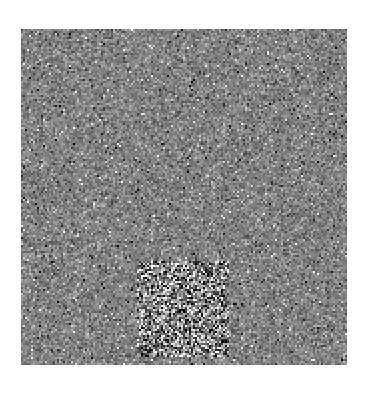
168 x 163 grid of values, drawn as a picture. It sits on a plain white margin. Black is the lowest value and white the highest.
Mirror symmetry: none. Odd patch: rougher, in the bottom middle. Histogram: heavy tails on both sides. Stripes: none.
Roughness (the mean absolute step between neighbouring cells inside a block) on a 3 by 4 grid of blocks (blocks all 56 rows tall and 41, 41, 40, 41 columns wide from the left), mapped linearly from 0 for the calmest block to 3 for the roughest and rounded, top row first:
0000 / 0000 / 0330
